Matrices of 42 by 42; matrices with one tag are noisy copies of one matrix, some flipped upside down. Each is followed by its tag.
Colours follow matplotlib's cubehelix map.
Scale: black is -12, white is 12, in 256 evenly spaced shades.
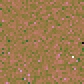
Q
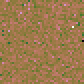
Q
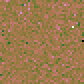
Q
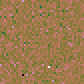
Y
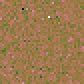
Y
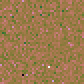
Y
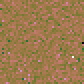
Q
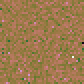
Q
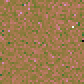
Q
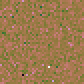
Y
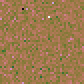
Y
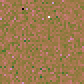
Y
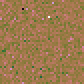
Y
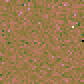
Q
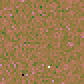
Y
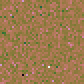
Y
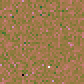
Y
